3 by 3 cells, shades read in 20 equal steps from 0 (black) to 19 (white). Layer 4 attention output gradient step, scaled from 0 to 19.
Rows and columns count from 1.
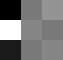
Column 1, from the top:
0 19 2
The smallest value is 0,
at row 1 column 1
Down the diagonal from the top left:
0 10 10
